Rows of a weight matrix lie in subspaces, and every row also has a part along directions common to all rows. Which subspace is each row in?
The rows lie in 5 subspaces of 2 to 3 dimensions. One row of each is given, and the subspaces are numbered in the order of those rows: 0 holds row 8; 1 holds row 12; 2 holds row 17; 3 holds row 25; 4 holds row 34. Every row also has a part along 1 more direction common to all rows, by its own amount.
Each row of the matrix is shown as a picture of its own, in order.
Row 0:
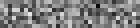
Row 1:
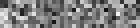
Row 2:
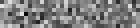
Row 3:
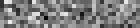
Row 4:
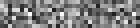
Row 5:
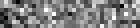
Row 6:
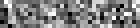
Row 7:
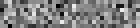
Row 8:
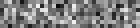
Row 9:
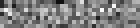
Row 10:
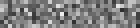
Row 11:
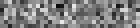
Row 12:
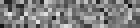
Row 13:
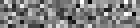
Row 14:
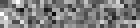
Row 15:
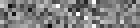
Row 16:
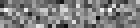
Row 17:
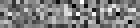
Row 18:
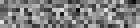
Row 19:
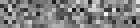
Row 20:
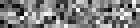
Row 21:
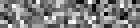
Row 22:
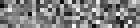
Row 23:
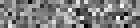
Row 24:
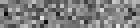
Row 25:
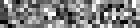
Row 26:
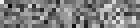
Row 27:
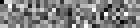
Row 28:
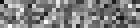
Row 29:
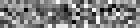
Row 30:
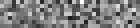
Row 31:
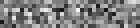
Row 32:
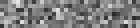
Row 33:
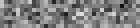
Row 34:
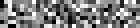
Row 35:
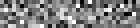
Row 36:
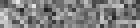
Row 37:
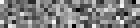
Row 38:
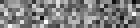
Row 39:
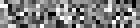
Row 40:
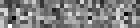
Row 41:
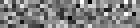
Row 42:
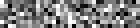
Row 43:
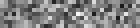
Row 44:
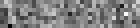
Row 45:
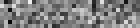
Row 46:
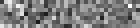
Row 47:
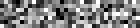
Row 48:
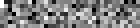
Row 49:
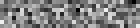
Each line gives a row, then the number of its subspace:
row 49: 0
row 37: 4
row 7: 0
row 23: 4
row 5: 3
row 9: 2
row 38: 1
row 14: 3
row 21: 1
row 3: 4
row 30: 2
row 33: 4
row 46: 1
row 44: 3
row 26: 1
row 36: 3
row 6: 3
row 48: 4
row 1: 3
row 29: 2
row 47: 3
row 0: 0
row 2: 1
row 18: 0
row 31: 0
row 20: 1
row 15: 4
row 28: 1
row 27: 1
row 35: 2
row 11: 0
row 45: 4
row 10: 0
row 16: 2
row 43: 4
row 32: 3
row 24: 1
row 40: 3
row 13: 2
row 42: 4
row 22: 2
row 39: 1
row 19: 4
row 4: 0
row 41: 2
